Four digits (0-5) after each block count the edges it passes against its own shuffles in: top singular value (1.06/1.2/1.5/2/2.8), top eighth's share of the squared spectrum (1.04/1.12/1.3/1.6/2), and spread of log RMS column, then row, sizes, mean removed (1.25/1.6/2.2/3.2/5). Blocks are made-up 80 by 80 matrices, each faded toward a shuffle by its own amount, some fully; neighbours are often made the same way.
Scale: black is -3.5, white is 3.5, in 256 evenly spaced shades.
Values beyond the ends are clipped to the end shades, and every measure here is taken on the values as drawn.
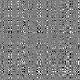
5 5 4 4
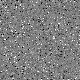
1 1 0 0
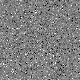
2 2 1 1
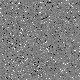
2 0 0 0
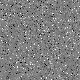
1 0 0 0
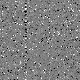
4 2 1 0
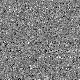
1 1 0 2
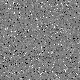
1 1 0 0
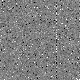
3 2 1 0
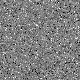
0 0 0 0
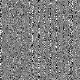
2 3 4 0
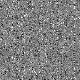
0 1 2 0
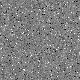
0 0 0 0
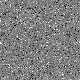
2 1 0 0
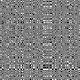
5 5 3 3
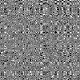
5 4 3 3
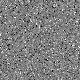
2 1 0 0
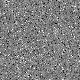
2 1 0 0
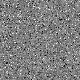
3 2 0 1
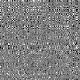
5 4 3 3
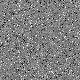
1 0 0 0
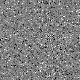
3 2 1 1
